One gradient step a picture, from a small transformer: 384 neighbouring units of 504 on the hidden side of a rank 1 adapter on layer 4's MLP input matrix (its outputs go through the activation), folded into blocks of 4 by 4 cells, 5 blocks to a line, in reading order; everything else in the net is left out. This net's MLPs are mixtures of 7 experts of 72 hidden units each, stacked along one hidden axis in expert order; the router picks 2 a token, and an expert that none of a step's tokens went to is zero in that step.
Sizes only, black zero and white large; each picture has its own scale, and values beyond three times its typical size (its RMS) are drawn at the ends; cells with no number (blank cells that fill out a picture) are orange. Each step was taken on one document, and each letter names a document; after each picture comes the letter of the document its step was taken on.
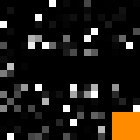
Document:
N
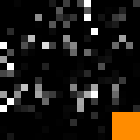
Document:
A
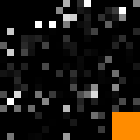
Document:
A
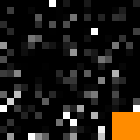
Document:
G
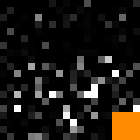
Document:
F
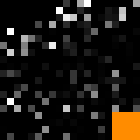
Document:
A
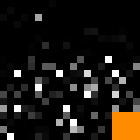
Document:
F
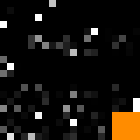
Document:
N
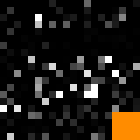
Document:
F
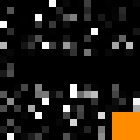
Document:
N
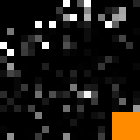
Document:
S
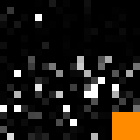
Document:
F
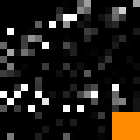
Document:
A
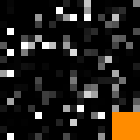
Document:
S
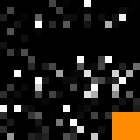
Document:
F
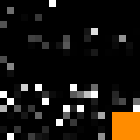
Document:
N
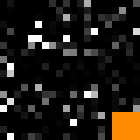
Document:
G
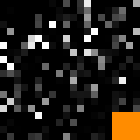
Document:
G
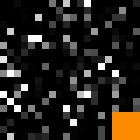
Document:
A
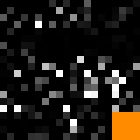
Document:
F
